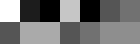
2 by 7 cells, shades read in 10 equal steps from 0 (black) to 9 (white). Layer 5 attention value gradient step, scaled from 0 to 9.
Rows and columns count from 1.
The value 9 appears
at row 1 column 1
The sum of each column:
12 7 6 10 4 8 9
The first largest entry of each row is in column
1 2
